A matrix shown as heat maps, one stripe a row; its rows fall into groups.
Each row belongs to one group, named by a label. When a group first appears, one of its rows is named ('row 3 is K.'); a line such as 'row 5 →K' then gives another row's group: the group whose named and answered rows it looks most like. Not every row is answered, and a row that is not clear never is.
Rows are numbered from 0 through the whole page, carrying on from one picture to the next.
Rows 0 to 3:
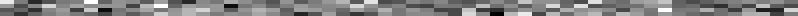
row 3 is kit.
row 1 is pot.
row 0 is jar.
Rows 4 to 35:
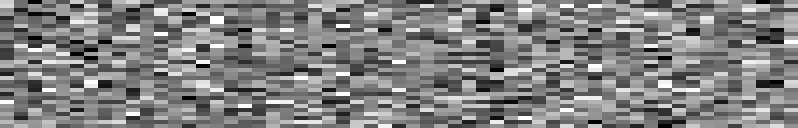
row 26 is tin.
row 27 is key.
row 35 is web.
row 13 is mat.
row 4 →mat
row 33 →kit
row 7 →jar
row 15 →tin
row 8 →tin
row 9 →tin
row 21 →kit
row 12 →pot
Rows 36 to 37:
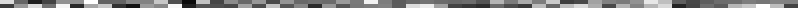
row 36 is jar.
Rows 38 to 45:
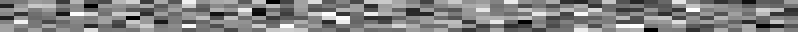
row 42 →key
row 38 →mat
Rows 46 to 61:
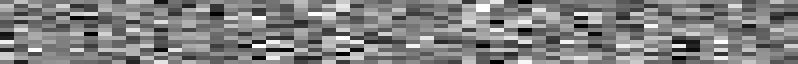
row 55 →key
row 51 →kit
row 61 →kit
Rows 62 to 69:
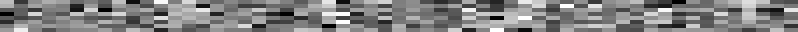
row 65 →key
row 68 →web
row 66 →kit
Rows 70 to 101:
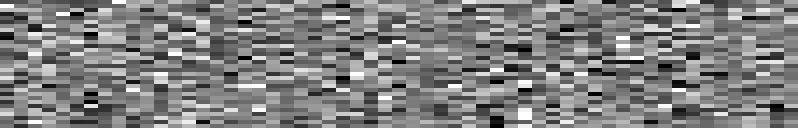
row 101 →kit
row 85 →web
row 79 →key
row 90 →kit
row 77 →jar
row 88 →pot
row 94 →web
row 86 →web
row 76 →tin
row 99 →kit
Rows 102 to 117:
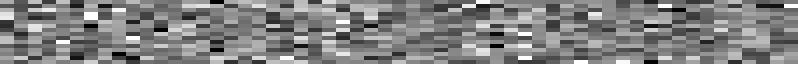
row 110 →kit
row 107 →key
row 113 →kit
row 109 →key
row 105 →jar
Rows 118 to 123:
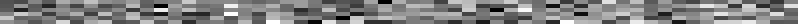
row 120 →kit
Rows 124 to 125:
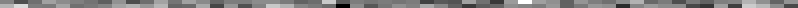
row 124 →kit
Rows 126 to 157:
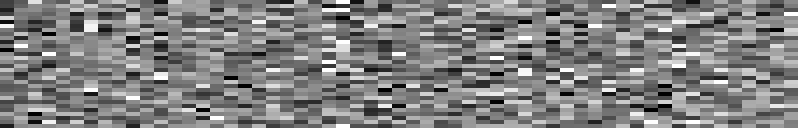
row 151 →kit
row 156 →tin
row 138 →key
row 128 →key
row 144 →kit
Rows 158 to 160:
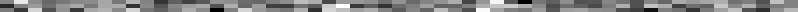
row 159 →key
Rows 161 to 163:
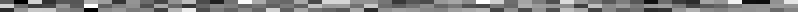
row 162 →jar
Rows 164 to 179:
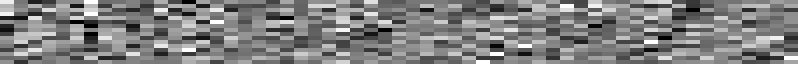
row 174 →tin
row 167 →jar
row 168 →key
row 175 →kit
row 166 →pot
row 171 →key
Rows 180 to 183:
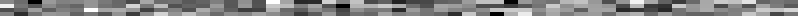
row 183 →kit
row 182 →web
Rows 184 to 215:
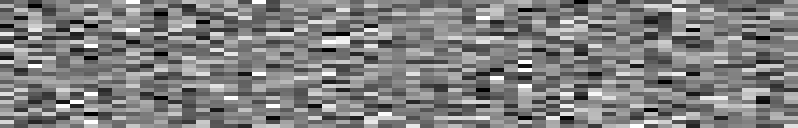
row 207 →jar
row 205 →mat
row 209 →mat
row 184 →mat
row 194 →key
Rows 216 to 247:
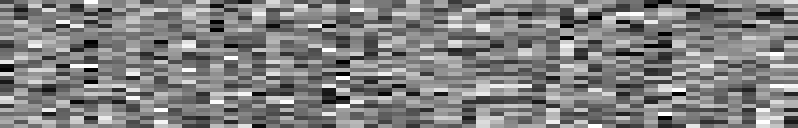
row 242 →key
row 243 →pot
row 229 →web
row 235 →key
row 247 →web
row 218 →pot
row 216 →web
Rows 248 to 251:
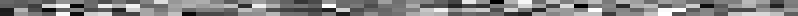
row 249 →mat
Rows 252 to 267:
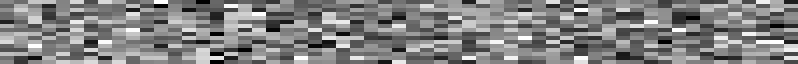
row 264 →web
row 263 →key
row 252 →pot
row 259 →mat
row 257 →key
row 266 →pot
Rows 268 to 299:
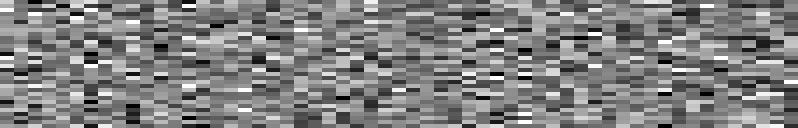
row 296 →kit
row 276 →web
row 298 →kit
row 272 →pot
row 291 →pot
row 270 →jar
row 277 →mat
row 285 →mat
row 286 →kit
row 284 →jar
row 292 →tin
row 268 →jar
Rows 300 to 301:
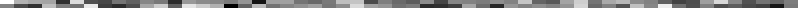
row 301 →pot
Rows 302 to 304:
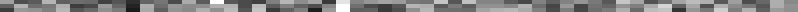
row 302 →tin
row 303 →key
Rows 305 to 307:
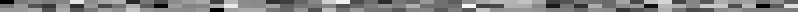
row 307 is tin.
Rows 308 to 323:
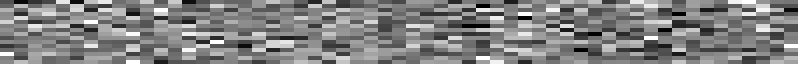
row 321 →kit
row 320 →mat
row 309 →tin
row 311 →kit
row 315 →pot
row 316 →mat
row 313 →jar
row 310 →pot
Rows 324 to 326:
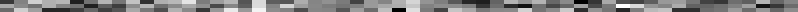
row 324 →mat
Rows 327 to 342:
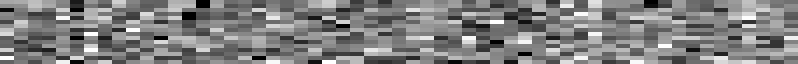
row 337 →kit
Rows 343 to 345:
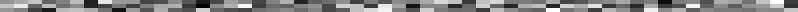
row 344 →web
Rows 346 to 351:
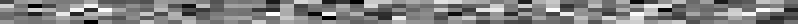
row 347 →jar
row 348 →pot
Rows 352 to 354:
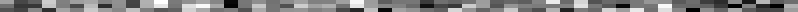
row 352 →pot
